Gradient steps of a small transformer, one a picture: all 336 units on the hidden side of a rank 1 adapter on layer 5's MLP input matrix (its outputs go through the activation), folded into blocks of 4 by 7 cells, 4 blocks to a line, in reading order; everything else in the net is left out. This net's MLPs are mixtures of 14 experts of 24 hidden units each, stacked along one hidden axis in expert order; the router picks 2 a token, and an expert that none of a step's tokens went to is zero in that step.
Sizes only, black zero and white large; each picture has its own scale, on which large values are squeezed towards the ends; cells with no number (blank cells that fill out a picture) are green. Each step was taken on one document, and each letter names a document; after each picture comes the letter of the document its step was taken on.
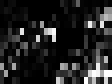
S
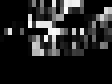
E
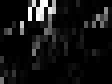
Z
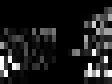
S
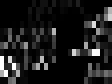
S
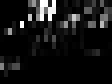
Z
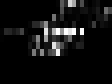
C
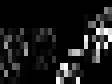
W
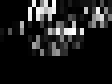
C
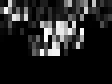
C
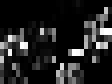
W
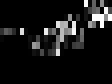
C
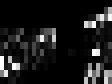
S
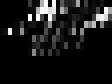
Z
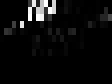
Z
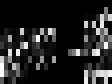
S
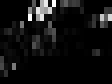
Z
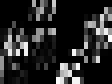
W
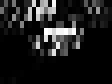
C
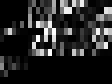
E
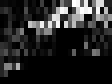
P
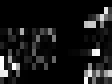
S
